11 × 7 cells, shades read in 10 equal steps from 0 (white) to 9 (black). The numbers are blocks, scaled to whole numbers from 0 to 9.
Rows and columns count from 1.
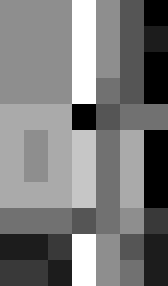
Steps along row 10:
same down down up up up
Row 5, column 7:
5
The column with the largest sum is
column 7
